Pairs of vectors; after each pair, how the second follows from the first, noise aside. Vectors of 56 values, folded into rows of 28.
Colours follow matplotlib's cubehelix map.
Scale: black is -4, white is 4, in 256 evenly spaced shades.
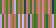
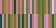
negated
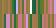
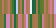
copied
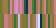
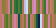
negated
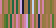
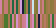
copied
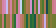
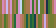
copied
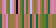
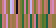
copied
